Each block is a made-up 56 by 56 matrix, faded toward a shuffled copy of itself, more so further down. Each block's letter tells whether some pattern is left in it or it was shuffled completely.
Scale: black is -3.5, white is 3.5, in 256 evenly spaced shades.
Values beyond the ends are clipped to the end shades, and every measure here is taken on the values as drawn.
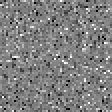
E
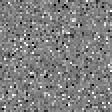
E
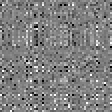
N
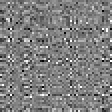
N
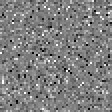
E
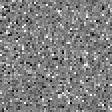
E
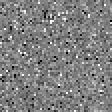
E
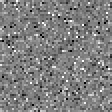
E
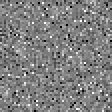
E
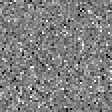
E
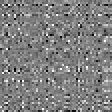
N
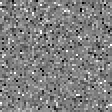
E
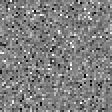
E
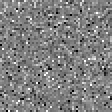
E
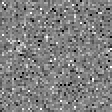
E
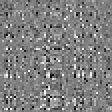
N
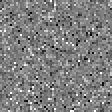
E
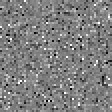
E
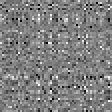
N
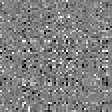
N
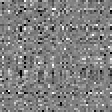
N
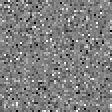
E
